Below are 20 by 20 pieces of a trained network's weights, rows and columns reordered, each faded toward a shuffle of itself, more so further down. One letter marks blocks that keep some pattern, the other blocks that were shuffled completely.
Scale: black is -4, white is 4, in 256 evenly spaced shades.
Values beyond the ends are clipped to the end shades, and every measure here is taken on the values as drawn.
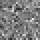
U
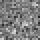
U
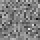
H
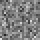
H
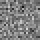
U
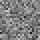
H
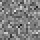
H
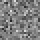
U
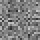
U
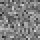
H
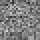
U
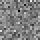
H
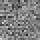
U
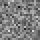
H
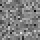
H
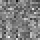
U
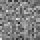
U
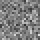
H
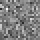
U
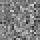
U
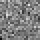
H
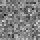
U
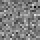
H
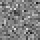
H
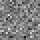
H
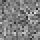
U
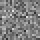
U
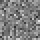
U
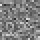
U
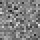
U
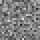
H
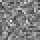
H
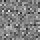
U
